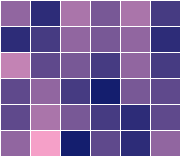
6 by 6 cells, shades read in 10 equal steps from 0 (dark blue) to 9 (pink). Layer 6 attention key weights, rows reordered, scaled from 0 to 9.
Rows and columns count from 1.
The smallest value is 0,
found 2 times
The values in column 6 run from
1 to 5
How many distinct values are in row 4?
5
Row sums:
24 18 23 17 19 23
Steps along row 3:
down up down up down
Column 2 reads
1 2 3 5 6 9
